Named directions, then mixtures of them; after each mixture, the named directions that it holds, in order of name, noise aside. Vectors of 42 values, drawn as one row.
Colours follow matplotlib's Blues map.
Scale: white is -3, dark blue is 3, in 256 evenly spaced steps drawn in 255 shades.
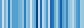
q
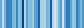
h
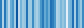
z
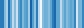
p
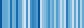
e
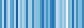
z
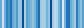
h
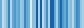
q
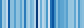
p, q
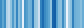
h, z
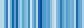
p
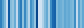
p, q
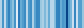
z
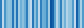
q, z
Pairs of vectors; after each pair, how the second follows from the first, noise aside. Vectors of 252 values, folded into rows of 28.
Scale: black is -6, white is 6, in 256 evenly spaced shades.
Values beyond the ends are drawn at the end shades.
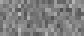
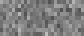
copied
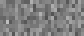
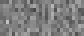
sign-scrambled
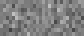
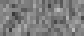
sign-scrambled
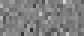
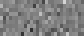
copied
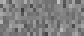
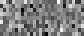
scaled up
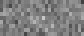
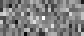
scaled up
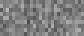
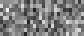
scaled up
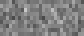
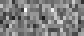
scaled up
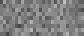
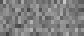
copied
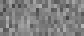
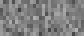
wrapped around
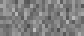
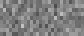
wrapped around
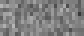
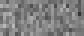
copied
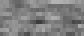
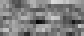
scaled up
